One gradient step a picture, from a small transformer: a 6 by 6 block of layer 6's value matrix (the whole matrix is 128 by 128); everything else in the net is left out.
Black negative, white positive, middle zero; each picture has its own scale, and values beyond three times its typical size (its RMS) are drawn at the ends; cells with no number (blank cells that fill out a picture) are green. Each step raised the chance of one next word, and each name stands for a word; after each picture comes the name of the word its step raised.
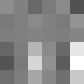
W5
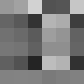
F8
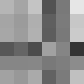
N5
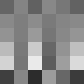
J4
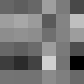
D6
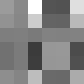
N5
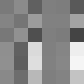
W5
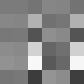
J4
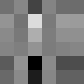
D6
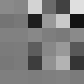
F8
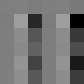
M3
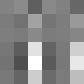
W5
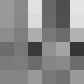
N5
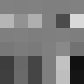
D6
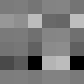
D6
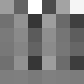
F8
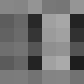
M3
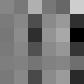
F8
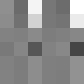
N5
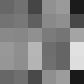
J4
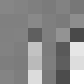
W5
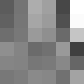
N5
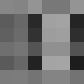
M3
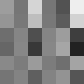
N5
